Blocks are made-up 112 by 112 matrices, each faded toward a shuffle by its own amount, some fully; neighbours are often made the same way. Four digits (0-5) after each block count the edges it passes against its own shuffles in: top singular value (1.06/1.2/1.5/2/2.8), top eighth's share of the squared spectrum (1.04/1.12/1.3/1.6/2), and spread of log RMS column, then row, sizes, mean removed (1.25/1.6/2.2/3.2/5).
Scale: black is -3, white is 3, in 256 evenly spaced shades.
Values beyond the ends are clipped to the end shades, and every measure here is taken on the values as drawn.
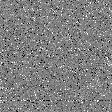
2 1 0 1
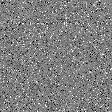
2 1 0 0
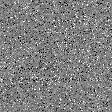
2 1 0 1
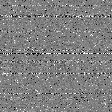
4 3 0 3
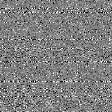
4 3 1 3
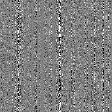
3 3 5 0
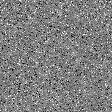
0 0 0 0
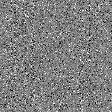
1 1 2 0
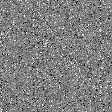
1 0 1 0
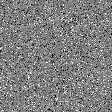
0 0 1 0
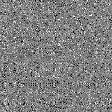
4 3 1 2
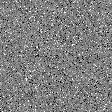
0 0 0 0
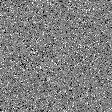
0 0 0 0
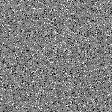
3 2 0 1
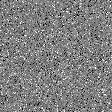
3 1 0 0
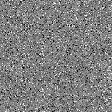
4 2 1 1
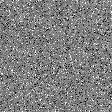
2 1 0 0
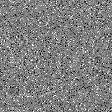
3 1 0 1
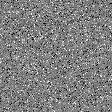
2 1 0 0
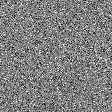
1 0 0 0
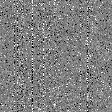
2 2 3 0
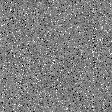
1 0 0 0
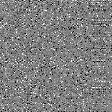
4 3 2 2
